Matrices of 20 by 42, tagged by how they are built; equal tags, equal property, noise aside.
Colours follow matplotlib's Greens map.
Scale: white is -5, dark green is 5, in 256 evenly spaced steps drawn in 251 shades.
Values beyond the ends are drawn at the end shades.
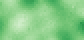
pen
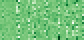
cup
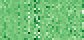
cup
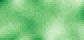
pen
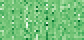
cup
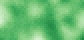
pen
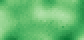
pen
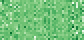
cup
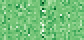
cup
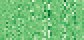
cup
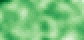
pen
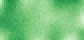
pen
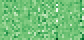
cup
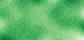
pen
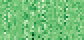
cup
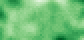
pen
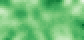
pen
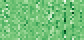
cup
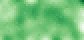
pen
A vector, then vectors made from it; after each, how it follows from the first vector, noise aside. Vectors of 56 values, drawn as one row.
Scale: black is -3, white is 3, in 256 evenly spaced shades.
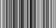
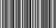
sign-scrambled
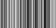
wrapped around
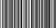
sign-scrambled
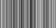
shrunk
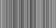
shrunk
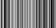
wrapped around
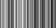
wrapped around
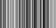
wrapped around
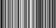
negated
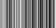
wrapped around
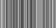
shrunk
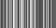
negated
